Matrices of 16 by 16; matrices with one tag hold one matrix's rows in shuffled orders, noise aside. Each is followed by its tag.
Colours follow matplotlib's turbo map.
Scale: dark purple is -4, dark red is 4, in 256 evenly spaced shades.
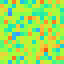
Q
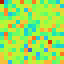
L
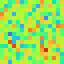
Q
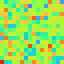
L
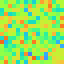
L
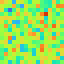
Q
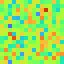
Q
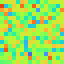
L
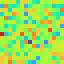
L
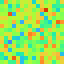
Q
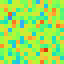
Q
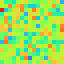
L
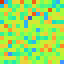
L
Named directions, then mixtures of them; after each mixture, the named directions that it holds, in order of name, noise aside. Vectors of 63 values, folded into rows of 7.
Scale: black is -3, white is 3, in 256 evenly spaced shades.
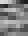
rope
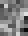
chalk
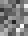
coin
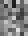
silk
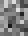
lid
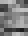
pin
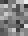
coin, rope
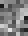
chalk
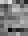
pin, rope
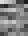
rope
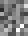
coin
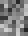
chalk, coin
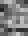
pin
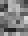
chalk, pin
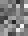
coin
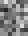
coin, lid, pin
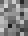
lid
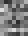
pin, silk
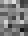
lid, rope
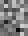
pin, rope, silk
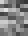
pin, rope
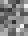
coin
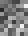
coin, lid
